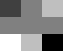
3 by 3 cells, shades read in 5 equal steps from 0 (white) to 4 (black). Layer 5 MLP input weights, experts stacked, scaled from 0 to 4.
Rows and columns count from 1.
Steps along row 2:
same same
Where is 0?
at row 3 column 1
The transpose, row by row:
3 2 0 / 2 2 1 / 1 2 4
